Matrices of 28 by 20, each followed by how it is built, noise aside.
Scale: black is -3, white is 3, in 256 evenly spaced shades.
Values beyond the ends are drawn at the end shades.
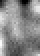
smooth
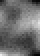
smooth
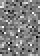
noise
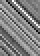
Toeplitz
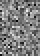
noise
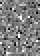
noise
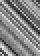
Toeplitz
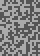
noise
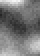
smooth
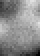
smooth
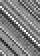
Toeplitz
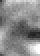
smooth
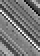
Toeplitz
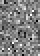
noise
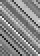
Toeplitz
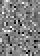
noise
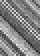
Toeplitz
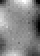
smooth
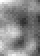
smooth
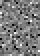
noise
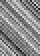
Toeplitz
